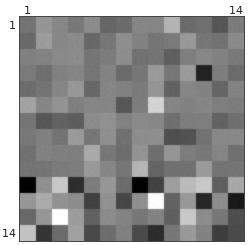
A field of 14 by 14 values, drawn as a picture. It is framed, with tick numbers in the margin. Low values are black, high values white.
Histogram: heavy tails on both sides. Average level on the scale: 50%. Seam: horizontal, 70% of the way down, the top part calmer.
